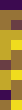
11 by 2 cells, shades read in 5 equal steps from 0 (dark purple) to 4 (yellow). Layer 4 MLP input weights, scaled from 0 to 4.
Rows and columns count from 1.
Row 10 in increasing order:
0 2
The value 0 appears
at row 1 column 1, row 1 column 2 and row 10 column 1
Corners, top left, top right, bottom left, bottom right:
0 0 2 4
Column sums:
22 26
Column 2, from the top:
0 2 1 3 4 2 2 4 2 2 4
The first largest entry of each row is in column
1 1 1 1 2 1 2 2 1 2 2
